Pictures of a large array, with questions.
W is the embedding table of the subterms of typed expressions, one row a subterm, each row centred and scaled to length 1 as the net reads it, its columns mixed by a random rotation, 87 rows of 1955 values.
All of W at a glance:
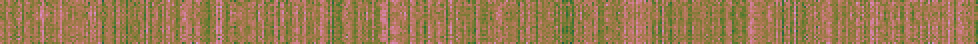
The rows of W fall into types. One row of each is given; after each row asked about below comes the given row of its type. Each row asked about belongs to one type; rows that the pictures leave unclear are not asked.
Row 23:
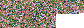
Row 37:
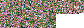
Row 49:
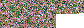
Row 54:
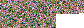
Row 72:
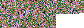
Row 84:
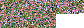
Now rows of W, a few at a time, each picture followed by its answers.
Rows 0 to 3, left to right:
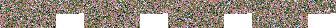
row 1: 54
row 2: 54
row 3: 84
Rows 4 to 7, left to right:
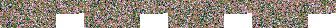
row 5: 37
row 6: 23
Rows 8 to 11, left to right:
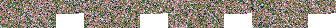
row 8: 49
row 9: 49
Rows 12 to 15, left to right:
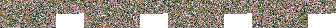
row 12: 23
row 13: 72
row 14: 72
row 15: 37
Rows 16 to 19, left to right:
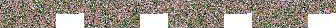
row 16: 54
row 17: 37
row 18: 23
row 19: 84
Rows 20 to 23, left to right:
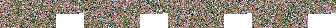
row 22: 72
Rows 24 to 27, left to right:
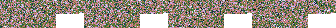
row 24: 72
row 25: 72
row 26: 72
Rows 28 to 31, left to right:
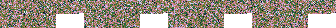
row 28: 72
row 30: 23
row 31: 54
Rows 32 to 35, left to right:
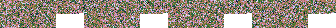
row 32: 23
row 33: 54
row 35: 49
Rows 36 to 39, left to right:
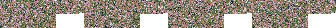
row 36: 72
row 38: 49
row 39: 23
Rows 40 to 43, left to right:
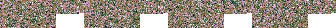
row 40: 23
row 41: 37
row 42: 49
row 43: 72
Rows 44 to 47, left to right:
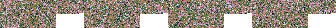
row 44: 23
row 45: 23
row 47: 84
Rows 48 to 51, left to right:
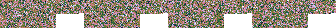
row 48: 72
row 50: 37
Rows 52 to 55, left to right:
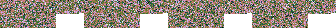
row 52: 84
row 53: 49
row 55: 54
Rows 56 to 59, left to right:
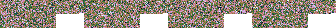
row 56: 84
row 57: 72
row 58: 84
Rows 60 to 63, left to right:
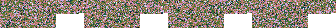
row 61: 23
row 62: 54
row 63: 84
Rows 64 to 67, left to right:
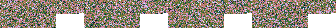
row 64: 54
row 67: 84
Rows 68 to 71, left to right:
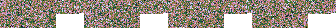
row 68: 37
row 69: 84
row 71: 54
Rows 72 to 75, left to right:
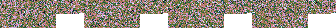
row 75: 54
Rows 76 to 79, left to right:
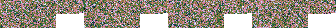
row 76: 23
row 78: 37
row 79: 23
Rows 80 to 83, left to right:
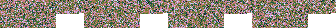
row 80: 84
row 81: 49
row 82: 23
